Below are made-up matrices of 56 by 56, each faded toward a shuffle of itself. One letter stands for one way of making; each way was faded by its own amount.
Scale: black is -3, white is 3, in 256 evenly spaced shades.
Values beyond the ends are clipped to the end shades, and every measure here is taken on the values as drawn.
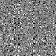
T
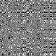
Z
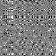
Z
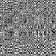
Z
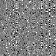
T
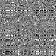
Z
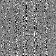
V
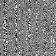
V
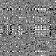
Z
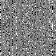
V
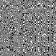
T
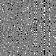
T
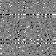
Z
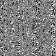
V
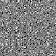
T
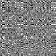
Z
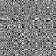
Z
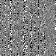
V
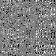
T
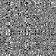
T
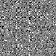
T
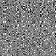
T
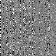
V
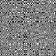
Z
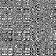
Z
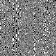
V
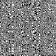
T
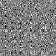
T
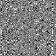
T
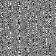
V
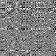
Z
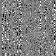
V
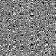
T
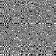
Z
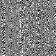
V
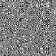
T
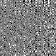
T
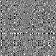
Z
